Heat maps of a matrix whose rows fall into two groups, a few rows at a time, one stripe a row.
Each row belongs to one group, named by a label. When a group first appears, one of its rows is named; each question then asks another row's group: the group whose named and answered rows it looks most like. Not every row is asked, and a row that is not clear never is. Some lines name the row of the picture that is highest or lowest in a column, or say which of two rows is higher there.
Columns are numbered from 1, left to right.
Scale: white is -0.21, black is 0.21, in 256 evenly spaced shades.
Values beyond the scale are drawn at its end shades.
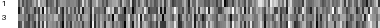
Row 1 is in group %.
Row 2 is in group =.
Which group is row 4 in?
=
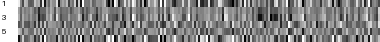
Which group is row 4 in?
=
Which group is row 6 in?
=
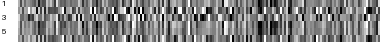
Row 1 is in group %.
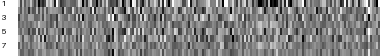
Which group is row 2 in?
=
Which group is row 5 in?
=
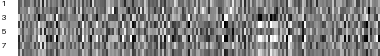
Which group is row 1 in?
=
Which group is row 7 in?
=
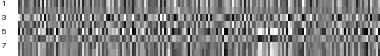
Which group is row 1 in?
=
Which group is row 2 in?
=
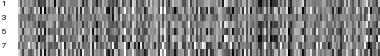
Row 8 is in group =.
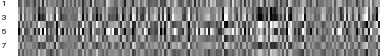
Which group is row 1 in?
=
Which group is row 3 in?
%
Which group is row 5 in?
=
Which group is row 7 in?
%
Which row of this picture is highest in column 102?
5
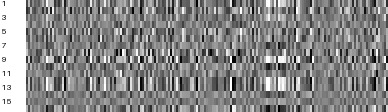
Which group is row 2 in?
=
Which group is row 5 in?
=
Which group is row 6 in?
=
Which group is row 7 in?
%
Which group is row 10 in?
%
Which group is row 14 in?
%
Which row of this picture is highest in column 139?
6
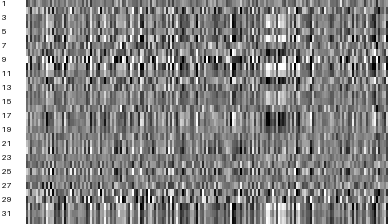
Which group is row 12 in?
%
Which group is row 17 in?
%
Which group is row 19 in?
%
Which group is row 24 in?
=
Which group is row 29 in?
=
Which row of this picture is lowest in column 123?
10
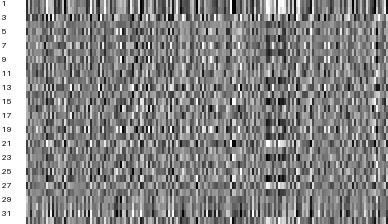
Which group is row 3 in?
=
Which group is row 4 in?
%
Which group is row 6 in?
%
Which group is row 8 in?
%
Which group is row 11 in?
=
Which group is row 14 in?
=
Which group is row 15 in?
%
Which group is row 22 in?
=
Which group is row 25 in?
=
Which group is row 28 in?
%
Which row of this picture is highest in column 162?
13
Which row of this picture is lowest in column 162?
3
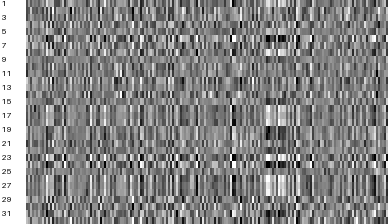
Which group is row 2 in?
=
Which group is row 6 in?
%
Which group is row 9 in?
%
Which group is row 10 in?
=
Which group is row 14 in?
=
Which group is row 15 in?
%
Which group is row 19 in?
%
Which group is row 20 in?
%
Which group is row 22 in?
%
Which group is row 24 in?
%
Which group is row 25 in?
=
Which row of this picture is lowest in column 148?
21
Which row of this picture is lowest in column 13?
12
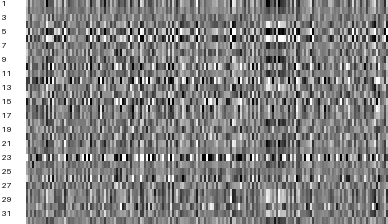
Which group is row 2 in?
%
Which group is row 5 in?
%
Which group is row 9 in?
%
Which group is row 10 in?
=
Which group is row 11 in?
%
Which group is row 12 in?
=
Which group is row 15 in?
=
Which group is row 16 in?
=
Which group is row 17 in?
=
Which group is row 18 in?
%
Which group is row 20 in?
=
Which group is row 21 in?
%
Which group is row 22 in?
%
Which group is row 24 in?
%
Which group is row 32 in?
%
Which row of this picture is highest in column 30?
23
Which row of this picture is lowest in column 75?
12
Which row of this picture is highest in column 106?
23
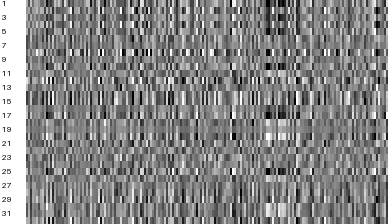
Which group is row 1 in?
%
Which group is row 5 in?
%
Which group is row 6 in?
=
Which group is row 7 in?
=
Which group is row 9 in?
=
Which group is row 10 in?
%
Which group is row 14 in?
=
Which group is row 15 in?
=
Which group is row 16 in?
%
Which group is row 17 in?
%
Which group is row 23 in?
=
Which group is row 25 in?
%
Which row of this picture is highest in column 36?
31
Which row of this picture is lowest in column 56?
13
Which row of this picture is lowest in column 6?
8
